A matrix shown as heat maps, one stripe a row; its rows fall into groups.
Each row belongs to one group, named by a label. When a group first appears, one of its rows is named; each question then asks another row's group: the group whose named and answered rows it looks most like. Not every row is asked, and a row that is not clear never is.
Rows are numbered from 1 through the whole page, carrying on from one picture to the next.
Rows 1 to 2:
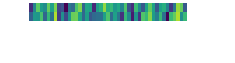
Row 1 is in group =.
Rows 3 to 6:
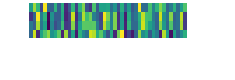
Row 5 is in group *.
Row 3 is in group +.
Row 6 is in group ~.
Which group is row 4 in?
*
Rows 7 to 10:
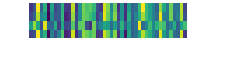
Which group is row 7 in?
*
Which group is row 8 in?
*
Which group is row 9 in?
+
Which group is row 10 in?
*
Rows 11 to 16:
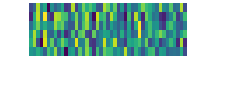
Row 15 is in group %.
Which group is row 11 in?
*
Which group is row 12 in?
%
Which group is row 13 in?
%
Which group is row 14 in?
+
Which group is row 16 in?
=
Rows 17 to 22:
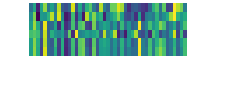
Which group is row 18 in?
~
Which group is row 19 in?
+
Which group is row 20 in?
%
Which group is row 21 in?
+
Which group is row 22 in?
+
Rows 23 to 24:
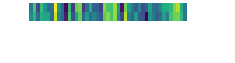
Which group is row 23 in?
=
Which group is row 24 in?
=
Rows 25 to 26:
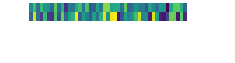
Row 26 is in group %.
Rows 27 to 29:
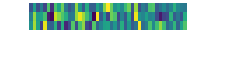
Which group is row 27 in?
=
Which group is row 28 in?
%
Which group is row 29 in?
+
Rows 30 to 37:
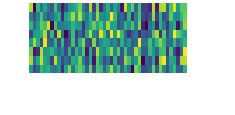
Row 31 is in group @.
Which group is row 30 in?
@
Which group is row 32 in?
@
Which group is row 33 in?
~
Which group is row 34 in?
+
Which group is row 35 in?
@
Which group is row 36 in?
@
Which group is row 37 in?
@
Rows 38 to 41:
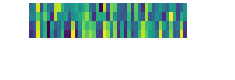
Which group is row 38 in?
%
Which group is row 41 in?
*
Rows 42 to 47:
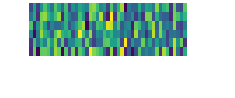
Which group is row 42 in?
~
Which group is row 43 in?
~
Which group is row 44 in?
@
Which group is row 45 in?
@
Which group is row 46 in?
=
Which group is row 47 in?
~
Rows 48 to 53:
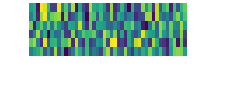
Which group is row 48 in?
~
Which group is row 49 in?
~
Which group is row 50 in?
@
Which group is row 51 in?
*
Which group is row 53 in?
=
